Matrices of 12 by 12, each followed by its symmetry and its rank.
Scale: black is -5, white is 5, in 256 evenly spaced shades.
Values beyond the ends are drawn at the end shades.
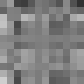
antisymmetric, rank two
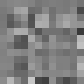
antisymmetric, rank two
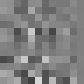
neither, rank two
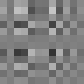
neither, rank one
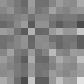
symmetric, rank two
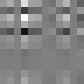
neither, rank one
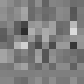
neither, rank two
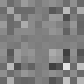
symmetric, rank two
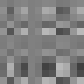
neither, rank one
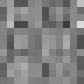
neither, rank two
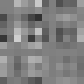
antisymmetric, rank two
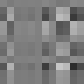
neither, rank one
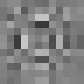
antisymmetric, rank two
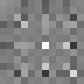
symmetric, rank two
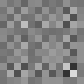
symmetric, rank two
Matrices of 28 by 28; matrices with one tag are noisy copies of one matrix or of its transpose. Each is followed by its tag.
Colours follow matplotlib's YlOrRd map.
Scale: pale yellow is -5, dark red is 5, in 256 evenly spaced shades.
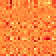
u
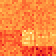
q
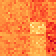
q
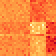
q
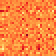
u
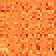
u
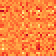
u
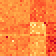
q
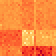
q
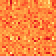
u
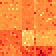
q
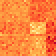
q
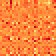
u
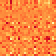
u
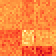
q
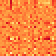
u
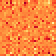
u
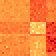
q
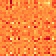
u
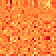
u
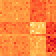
q
